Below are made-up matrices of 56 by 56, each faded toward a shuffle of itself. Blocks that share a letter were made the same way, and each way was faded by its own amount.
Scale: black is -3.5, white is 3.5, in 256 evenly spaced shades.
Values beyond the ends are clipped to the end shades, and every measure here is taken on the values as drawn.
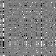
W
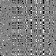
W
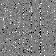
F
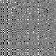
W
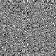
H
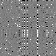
W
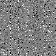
F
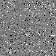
F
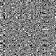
H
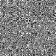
H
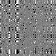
W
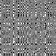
W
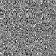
H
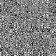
H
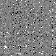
F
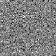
H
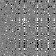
W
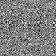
H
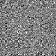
H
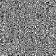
H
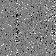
F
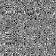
H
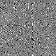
F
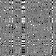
W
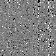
F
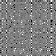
W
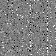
F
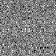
H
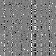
W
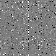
F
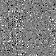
F
